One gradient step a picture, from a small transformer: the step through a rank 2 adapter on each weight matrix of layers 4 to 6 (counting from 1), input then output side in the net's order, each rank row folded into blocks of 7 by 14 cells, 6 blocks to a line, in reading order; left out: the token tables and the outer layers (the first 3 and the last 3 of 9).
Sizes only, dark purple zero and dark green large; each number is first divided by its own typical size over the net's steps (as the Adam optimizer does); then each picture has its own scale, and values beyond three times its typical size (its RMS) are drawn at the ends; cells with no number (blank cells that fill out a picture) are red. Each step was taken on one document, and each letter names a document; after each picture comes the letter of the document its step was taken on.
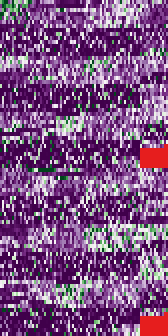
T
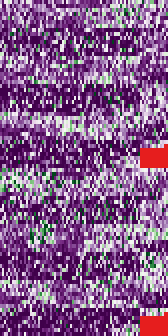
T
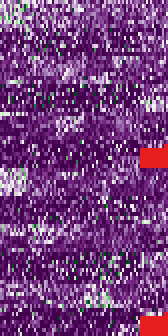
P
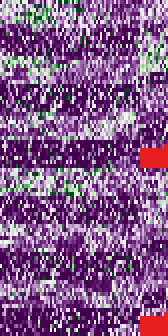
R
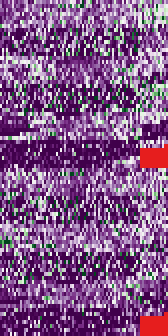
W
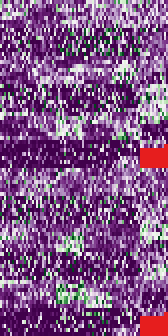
W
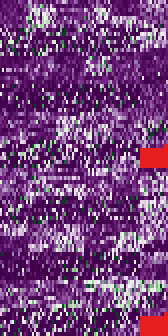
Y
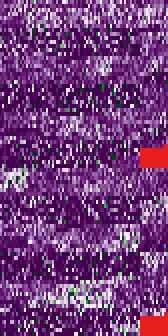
P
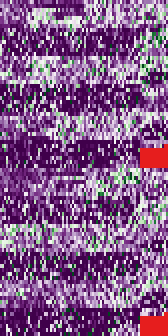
R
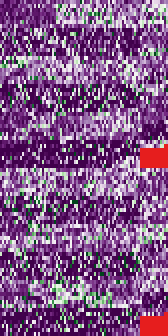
W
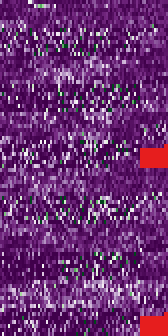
Y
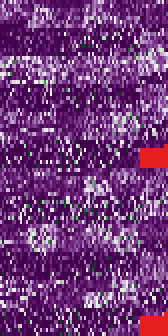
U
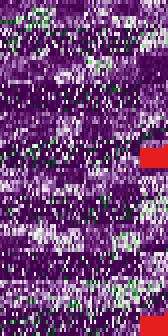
Y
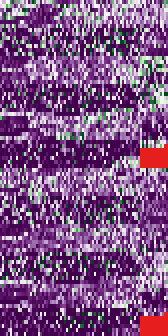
W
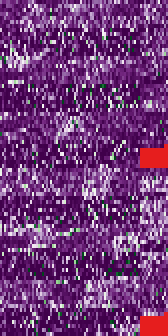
P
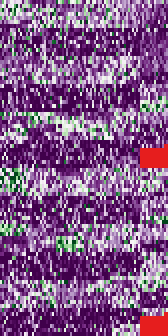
T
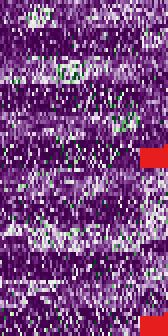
U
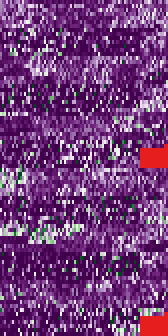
P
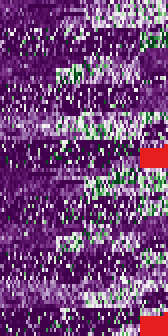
R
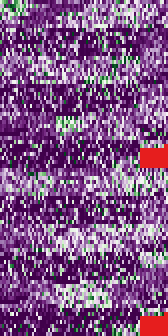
T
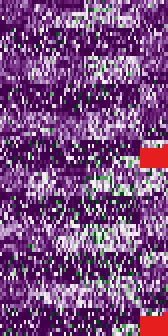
T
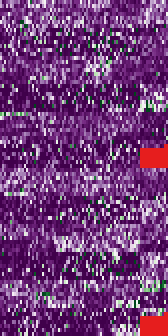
P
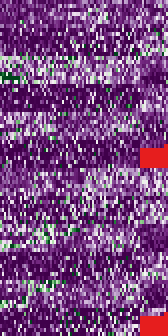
U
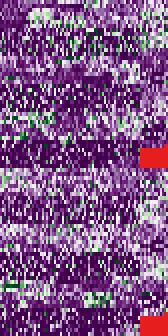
R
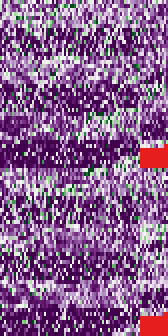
W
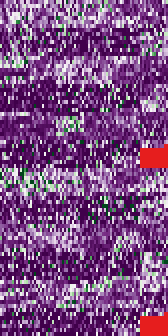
P
